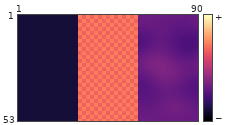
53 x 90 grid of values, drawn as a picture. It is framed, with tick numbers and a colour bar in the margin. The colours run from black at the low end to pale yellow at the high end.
The table splits into one row of 3 panels. Panel 1,1: very low, flat. Panel 1,2: high, checkered, faint in contrast. Panel 1,3: low, smooth, faint in contrast.
